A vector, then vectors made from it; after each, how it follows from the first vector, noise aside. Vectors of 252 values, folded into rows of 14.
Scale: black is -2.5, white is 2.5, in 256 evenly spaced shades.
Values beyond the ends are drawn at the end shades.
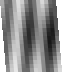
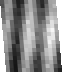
negated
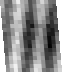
copied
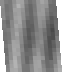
shrunk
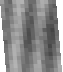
shrunk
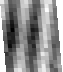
reversed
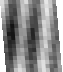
reversed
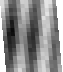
reversed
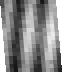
negated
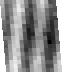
copied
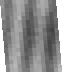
shrunk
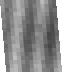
shrunk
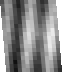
negated
